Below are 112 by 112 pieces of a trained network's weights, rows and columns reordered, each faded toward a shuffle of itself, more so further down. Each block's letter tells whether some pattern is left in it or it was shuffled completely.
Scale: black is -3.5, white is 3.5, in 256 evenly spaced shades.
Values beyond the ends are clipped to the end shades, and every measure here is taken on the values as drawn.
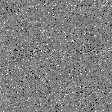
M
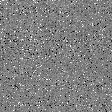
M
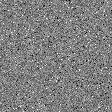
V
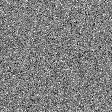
V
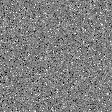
V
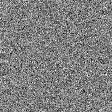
M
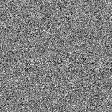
M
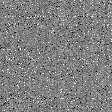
M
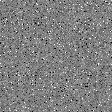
M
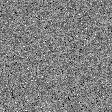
V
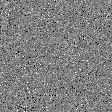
V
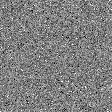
V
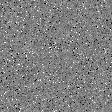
V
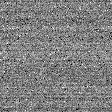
M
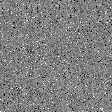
M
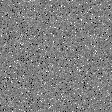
V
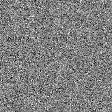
M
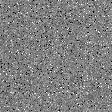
M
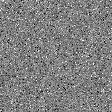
M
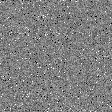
M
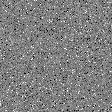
V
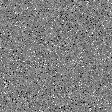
V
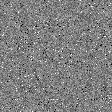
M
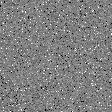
V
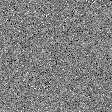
V
